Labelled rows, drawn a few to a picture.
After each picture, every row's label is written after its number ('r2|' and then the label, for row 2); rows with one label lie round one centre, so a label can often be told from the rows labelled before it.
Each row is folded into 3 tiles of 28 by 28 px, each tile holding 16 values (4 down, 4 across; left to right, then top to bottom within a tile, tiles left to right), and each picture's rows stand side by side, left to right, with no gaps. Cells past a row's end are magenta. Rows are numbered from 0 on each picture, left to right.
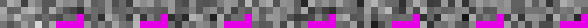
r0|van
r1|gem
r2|gem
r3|van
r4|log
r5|gem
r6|gem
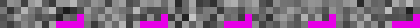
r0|van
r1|van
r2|gem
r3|gem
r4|van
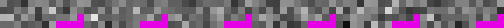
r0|log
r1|log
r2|log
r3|log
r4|van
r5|log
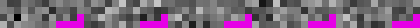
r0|gem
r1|van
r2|log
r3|gem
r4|log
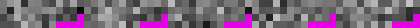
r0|van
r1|van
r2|log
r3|gem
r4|van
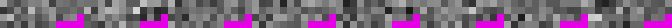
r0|log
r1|van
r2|gem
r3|gem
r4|gem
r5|van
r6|gem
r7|log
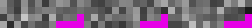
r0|gem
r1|log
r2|van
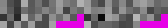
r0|gem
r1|gem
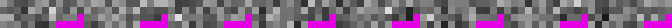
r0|log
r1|van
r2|log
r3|van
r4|van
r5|log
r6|van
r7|gem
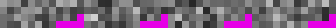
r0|van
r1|log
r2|log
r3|van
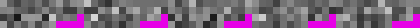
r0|gem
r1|log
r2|gem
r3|log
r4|log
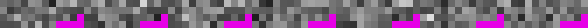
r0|van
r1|van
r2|van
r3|gem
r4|van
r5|log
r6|gem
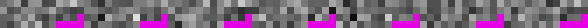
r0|van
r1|gem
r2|van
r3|log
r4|gem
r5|gem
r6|van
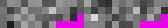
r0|van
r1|log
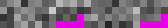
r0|van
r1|log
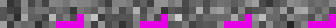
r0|gem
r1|log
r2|log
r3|log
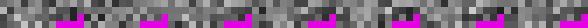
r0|van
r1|gem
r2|van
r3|van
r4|van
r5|van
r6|van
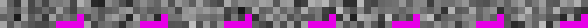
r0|gem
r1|gem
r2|van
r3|van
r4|gem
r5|log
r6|van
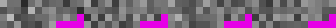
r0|log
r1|gem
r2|log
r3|gem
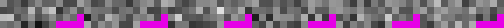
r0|log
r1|gem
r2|log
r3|gem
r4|gem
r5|van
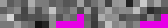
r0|log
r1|van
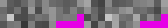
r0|log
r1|gem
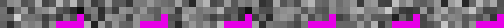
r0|van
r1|gem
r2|van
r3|gem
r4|van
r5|van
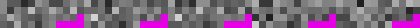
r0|log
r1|log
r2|log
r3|gem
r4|van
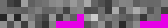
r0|gem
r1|log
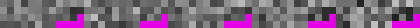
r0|van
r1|log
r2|van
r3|van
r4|van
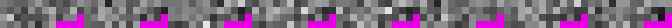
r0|log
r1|van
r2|van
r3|van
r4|van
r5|gem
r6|van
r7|van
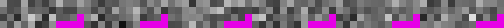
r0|gem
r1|log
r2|van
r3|log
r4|gem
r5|gem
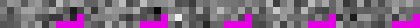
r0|van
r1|van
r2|log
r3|van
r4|gem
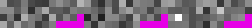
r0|gem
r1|gem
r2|log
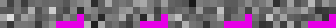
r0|log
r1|gem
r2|log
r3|van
